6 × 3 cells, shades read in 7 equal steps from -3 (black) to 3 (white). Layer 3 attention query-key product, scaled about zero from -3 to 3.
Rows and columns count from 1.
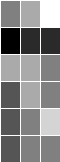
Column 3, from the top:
3 -2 0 0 2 0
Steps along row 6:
up same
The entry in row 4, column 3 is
0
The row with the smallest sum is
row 2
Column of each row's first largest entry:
3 2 1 2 3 2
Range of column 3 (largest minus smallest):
5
